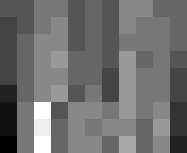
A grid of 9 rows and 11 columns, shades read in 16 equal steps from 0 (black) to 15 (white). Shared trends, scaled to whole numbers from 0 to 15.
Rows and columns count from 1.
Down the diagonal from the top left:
5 5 8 9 6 7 7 8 6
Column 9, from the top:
8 7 7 6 7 7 7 6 6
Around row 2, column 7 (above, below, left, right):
5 5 6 8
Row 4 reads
4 6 8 9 6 6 5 9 6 7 5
